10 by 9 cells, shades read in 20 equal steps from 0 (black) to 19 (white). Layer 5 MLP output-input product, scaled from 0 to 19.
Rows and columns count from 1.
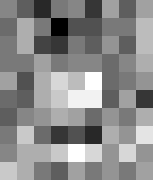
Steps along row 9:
up same up up down down up down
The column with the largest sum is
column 9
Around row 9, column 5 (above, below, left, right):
6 12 15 16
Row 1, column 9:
12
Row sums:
74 74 79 90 108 102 94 86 124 97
